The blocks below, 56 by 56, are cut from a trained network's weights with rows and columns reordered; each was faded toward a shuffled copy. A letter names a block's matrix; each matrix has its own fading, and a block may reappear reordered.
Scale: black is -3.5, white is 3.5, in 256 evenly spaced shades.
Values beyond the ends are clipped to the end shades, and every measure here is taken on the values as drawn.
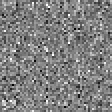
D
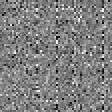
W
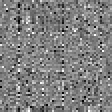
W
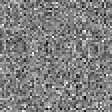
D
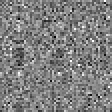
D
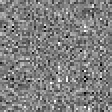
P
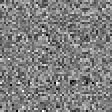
P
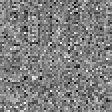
D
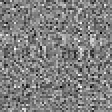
D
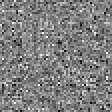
D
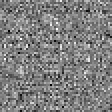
W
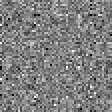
P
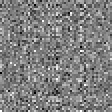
W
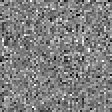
D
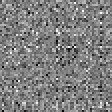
W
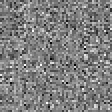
D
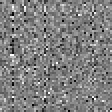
W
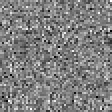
D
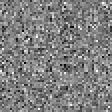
D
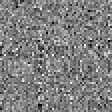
D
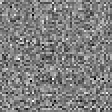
P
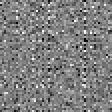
W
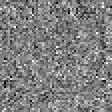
D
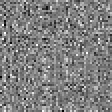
D
